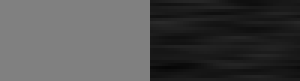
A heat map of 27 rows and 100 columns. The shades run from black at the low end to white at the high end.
It is made of 1 by 2 panels. Panel 1,1: middling, flat. Panel 1,2: very low, streaked across, faint in contrast.
